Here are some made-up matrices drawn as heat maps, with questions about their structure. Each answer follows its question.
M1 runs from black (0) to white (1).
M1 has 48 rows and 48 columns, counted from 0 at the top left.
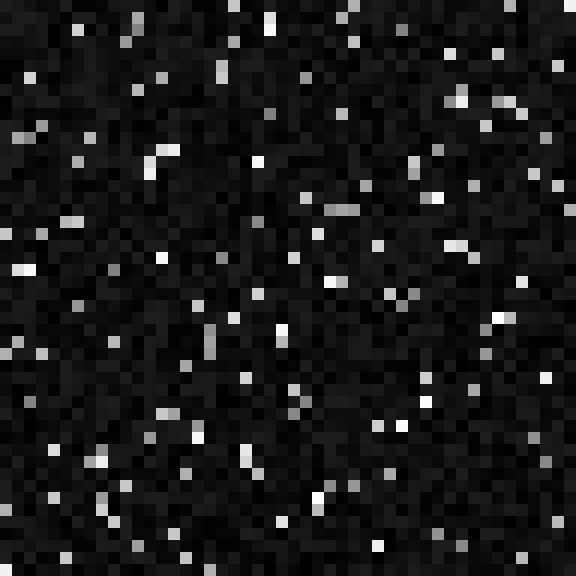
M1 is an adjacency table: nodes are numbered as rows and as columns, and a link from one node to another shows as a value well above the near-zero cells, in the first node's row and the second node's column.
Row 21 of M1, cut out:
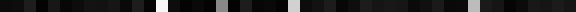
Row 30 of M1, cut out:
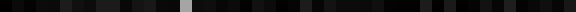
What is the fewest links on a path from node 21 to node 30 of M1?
3
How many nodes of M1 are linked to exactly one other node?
1
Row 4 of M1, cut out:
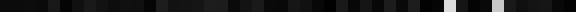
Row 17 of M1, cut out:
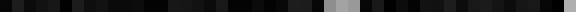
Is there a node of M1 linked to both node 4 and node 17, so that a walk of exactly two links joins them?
no
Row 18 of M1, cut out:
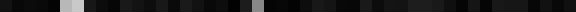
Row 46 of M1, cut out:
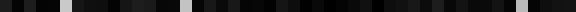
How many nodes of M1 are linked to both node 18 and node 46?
1
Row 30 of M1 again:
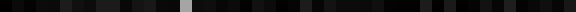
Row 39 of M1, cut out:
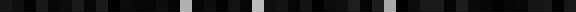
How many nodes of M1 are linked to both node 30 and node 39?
1
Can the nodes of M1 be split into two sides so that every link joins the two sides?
yes
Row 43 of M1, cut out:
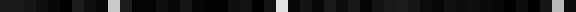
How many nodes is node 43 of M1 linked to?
3
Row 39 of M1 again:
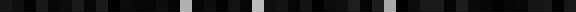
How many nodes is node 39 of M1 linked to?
3
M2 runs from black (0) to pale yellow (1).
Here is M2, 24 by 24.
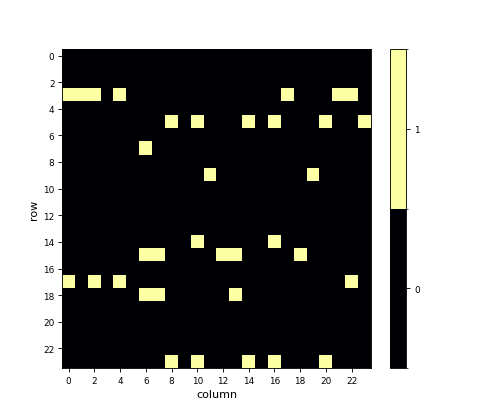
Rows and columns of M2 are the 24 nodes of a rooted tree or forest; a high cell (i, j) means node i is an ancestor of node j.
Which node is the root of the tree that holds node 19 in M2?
9
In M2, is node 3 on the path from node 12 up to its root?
no
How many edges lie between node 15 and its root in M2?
0
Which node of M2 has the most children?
17
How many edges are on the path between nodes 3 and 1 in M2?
1
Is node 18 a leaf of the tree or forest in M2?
no
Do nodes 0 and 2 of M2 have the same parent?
yes
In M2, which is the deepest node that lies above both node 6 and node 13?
18
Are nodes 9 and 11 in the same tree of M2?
yes
